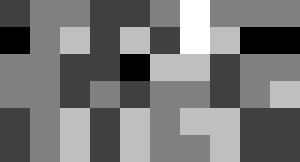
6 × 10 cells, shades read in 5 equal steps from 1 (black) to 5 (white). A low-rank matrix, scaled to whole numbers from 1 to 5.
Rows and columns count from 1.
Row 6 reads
2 3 4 2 4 3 3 4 2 2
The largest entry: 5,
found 2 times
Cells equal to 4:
13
